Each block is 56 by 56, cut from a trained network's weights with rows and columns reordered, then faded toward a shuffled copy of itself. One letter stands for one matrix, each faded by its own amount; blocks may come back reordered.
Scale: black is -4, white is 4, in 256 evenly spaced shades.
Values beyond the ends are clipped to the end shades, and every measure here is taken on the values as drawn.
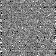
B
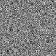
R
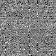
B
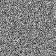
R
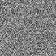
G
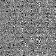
B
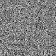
R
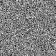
R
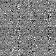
B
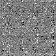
B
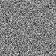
R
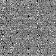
B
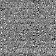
B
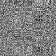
G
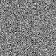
R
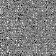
B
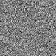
R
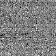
B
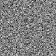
G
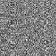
G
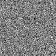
R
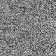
R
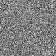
R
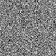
G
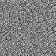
G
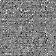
B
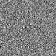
R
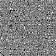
B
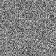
G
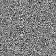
R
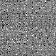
B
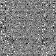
B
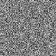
G
